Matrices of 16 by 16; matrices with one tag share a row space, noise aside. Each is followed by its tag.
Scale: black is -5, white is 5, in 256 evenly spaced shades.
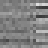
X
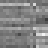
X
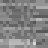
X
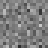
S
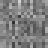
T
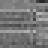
X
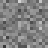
S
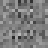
T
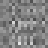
T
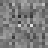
T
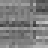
X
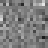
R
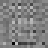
T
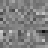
R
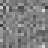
R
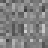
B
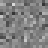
B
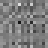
T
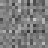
T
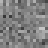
R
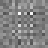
T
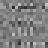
T
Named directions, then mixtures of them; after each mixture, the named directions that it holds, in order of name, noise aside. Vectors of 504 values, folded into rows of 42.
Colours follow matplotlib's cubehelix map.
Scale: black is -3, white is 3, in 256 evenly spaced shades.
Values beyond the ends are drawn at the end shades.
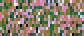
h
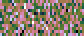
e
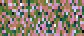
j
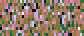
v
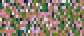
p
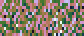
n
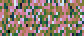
h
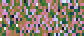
n, p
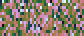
j, p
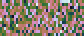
n, p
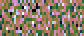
e, h, v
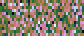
j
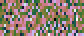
e, j, n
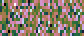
h, j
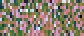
j, p
